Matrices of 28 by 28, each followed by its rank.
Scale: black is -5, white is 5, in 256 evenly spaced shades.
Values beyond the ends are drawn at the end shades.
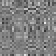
three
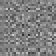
three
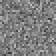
full rank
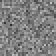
full rank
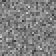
full rank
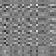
two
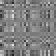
two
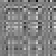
two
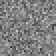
full rank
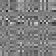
three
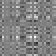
two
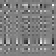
two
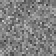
full rank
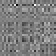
three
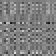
two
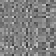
three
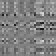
two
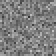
full rank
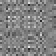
three
